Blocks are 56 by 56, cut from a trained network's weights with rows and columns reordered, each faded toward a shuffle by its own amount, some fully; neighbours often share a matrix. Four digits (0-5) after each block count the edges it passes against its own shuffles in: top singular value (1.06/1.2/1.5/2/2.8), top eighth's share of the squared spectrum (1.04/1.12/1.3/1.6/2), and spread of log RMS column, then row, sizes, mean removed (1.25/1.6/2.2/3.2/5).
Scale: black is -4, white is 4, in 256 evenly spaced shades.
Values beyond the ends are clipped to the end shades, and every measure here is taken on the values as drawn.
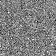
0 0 0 0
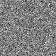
0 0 0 0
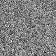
1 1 0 0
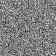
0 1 0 0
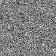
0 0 1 0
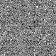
1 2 1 0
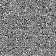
0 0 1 0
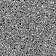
0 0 0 0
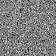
1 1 1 0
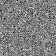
0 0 0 0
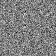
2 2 0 0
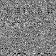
3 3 1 2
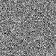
2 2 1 1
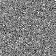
1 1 0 0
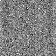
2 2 0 0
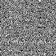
2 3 1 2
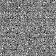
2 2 1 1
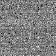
2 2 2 0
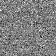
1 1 0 0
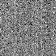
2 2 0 1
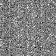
2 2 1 1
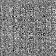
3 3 1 2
